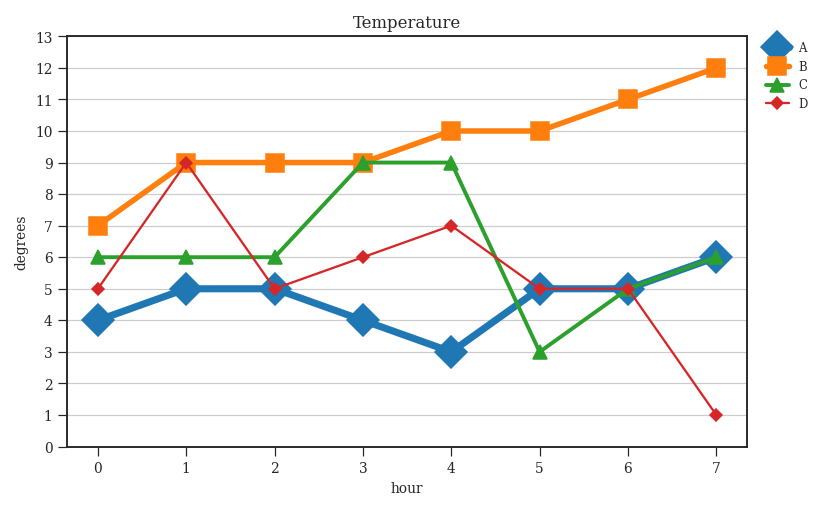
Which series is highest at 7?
B
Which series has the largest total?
B
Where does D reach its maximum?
1
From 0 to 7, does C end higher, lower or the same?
the same
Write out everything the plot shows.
Title: Temperature
x-axis: hour, ticks 0 1 2 3 4 5 6 7
y-axis: degrees, ticks 0 1 2 3 4 5 6 7 8 9 10 11 12 13
Legend: A, B, C, D
Values:
A: 4 5 5 4 3 5 5 6
B: 7 9 9 9 10 10 11 12
C: 6 6 6 9 9 3 5 6
D: 5 9 5 6 7 5 5 1
